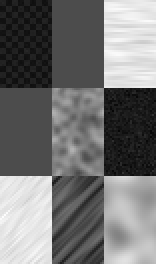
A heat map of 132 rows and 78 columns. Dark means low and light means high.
The table splits into 3 rows of 3 panels. Panel 1,1: very low, checkered, faint in contrast. Panel 1,2: low, flat. Panel 1,3: very high, streaked across, faint in contrast. Panel 2,1: low, flat. Panel 2,2: middling, blotchy. Panel 2,3: very low, fine-grained, faint in contrast. Panel 3,1: very high, slanting up to the right, faint in contrast. Panel 3,2: low, slanting up to the right. Panel 3,3: high, smooth.
